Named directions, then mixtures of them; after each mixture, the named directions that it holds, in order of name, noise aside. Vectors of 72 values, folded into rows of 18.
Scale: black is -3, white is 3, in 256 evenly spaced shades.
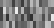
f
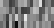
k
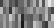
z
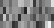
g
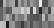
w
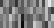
z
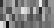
w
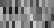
f, z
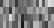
z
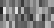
f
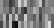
g, k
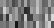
f, k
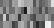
g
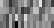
k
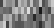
g, w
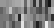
g, z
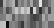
w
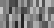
k, z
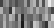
z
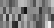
g, k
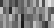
z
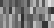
z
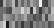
w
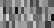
f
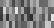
f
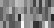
g, z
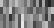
z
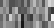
f, z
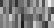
z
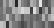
w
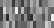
f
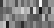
w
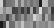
w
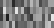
f
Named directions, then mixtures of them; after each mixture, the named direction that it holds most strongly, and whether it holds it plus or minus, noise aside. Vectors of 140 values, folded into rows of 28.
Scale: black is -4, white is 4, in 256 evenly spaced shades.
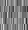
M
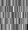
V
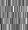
V, plus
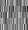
M, plus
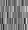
M, minus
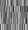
M, plus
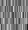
V, plus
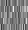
M, minus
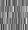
M, minus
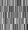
M, plus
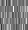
V, plus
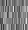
M, minus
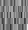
V, minus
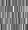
V, plus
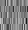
M, plus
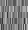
M, minus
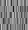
V, minus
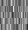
V, plus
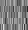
M, plus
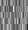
V, plus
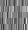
M, minus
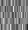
V, plus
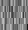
V, plus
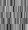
V, minus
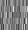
M, minus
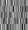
V, minus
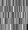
V, plus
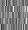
M, minus
